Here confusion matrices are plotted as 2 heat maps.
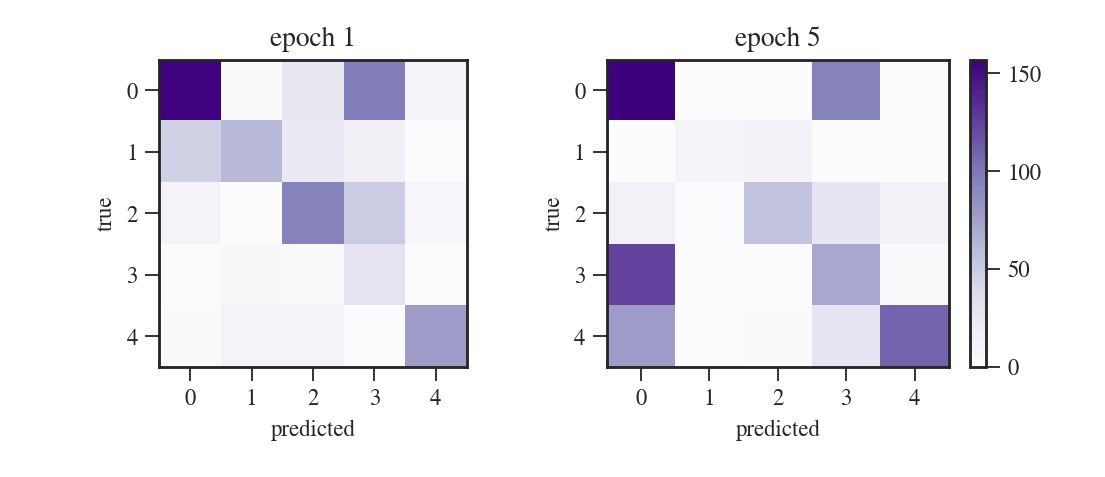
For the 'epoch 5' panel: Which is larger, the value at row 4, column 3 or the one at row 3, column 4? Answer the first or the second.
the first
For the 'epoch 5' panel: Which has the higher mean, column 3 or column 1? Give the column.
3
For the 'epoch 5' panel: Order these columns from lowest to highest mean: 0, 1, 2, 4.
1, 2, 4, 0
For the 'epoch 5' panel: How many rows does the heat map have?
5
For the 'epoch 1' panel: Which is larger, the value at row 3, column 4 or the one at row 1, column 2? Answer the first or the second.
the second
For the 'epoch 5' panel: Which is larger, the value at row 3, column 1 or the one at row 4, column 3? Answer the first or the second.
the second
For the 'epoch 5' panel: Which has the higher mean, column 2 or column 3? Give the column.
3
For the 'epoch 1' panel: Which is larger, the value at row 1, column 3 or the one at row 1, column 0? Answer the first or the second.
the second
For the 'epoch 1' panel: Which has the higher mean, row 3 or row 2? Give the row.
2
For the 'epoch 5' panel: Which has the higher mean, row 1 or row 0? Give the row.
0
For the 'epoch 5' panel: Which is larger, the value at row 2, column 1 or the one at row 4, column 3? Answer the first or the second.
the second
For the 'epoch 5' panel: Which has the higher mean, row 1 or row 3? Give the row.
3
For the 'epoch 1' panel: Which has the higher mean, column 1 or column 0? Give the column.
0
